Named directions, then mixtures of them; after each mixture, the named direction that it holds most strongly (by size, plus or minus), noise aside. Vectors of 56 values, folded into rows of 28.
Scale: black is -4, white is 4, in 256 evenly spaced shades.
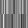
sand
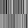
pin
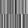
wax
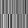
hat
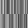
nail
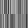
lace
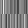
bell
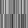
sand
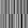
wax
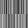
pin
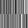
wax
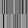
sand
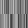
lace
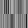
lace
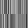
lace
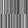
bell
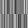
nail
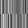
hat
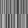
bell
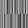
nail
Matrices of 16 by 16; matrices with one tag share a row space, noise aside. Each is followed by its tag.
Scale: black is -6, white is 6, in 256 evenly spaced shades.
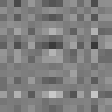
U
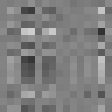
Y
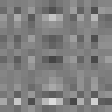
U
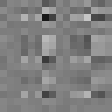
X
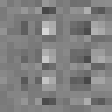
X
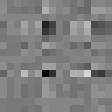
X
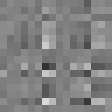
X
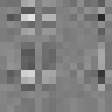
Y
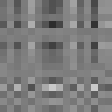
U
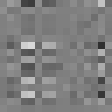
Y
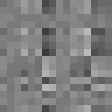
X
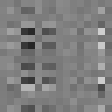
Y
